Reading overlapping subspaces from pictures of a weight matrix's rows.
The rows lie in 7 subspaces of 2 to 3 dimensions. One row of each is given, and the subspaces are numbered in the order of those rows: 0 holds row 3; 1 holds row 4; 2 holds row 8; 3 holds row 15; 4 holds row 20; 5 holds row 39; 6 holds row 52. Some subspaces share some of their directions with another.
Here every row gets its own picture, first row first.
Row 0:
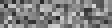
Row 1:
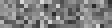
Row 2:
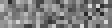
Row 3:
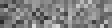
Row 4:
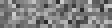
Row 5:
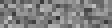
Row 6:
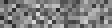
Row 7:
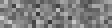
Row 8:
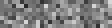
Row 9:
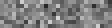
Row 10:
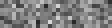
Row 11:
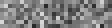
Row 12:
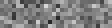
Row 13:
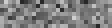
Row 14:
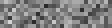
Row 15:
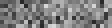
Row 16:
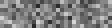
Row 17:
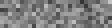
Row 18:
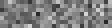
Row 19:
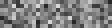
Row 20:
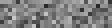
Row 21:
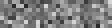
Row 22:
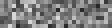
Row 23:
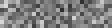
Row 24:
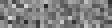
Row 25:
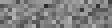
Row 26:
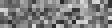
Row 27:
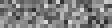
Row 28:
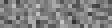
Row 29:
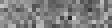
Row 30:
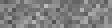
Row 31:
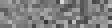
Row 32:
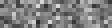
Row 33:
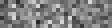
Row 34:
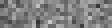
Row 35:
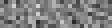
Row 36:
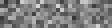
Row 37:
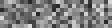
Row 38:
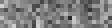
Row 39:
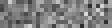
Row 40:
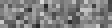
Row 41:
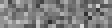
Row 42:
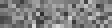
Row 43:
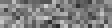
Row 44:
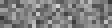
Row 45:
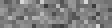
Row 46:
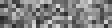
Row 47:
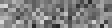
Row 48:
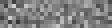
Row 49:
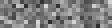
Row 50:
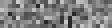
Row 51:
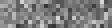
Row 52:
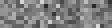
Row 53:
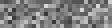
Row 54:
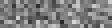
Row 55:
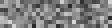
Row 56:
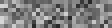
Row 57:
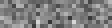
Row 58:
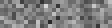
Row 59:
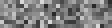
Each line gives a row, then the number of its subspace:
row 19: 2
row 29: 3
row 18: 5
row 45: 6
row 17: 1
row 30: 4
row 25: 4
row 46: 0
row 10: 6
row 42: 6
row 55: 1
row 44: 5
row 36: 6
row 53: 4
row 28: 0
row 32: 2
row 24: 2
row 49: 2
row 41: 5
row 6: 4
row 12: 3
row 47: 0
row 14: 4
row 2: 5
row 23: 6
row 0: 2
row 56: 0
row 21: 2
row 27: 1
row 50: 1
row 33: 1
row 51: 3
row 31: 1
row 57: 6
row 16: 1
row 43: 0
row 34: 5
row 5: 2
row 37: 5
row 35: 0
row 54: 0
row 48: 2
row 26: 1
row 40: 3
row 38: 3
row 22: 3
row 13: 6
